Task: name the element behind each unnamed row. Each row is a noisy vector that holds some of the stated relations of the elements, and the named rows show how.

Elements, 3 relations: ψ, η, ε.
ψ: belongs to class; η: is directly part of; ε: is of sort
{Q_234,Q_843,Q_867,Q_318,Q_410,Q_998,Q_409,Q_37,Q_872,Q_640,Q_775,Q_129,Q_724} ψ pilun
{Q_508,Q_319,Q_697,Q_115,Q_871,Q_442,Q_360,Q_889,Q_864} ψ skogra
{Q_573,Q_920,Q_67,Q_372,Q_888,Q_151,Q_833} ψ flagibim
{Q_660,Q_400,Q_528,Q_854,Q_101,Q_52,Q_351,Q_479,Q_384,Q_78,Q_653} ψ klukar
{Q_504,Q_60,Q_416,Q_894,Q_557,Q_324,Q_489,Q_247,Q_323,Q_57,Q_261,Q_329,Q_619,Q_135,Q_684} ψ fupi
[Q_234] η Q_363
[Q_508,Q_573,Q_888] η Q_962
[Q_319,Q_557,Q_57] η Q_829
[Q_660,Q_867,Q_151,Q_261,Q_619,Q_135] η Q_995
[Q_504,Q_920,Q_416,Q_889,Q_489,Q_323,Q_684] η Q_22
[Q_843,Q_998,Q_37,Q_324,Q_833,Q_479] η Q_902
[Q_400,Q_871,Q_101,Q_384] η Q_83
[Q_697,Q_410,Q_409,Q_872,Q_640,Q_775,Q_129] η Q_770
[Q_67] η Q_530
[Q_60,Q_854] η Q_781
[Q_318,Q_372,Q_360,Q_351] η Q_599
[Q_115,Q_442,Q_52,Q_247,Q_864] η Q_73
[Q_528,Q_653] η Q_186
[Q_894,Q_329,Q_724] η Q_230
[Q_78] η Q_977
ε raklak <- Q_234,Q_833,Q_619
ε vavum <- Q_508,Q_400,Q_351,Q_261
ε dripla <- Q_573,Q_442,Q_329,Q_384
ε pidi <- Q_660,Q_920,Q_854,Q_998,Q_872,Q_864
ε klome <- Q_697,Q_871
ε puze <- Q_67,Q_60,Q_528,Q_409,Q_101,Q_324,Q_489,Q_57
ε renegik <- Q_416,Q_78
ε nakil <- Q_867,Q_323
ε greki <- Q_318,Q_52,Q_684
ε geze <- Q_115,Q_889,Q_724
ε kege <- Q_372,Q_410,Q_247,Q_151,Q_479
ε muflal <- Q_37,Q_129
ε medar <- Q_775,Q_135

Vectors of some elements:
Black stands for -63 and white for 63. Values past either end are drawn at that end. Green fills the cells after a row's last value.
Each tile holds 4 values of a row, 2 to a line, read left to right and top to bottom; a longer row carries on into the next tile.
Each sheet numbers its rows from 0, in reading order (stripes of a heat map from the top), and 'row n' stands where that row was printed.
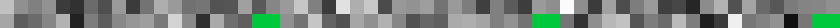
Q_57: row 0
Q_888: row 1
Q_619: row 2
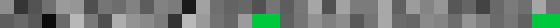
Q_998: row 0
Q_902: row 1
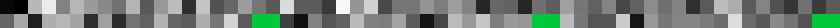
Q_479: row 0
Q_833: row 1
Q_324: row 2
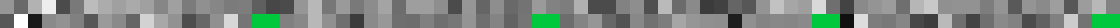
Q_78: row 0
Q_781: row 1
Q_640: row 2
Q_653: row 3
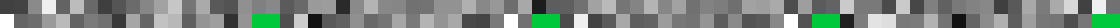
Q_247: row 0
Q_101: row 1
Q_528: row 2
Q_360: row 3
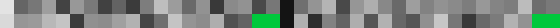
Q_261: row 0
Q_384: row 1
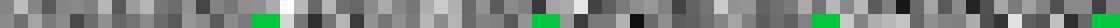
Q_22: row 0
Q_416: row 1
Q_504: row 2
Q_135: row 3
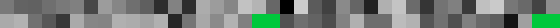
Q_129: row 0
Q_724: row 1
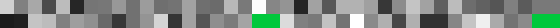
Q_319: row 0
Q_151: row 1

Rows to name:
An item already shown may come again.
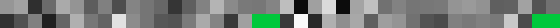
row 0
Q_234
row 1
Q_660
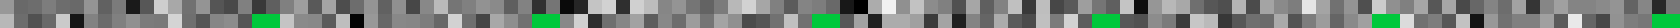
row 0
Q_324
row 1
Q_60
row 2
Q_52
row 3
Q_479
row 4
Q_864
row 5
Q_60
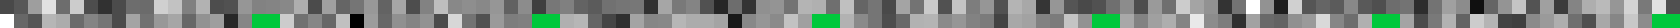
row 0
Q_247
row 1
Q_60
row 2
Q_129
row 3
Q_67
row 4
Q_372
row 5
Q_697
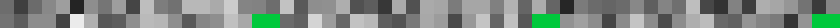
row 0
Q_871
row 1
Q_508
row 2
Q_318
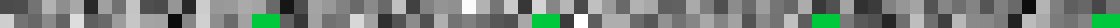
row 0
Q_410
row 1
Q_115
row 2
Q_351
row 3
Q_998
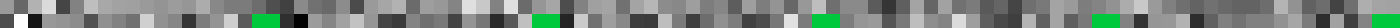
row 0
Q_78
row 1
Q_889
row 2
Q_653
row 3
Q_867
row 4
Q_557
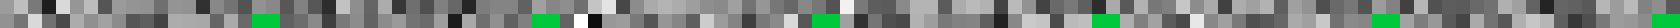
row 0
Q_888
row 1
Q_843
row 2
Q_78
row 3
Q_920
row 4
Q_573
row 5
Q_775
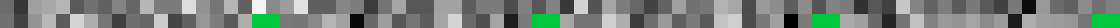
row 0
Q_442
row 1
Q_894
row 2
Q_329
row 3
Q_37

